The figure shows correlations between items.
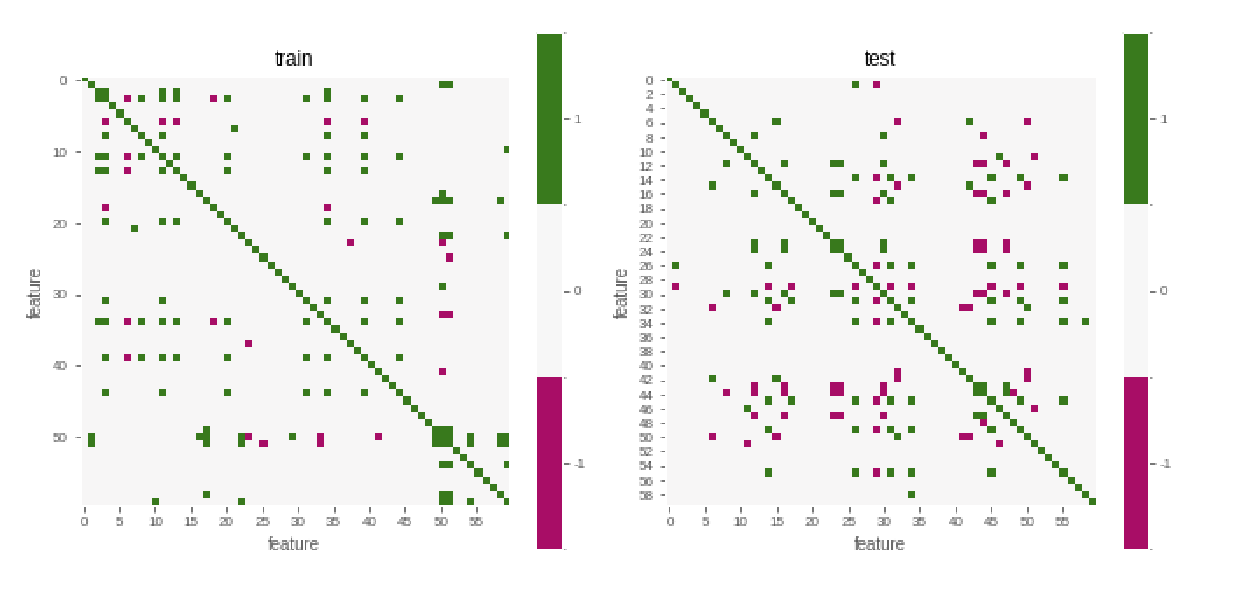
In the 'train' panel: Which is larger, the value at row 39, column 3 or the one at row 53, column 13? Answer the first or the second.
the first
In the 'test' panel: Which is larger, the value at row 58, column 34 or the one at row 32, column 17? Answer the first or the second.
the first
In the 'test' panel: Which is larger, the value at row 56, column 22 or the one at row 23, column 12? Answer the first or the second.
the second
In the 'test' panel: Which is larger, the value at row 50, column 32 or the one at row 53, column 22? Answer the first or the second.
the first
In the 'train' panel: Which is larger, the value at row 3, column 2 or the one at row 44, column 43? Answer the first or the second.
the first
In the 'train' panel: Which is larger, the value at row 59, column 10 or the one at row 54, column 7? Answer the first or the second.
the first
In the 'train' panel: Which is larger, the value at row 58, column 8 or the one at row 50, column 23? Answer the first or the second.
the first
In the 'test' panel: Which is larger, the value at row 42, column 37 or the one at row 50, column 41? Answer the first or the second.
the first
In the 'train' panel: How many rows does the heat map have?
60
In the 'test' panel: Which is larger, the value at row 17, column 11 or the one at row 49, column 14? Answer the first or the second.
the second
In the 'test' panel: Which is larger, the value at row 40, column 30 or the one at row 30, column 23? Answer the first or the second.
the second
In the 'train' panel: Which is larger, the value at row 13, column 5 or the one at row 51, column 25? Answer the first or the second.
the first
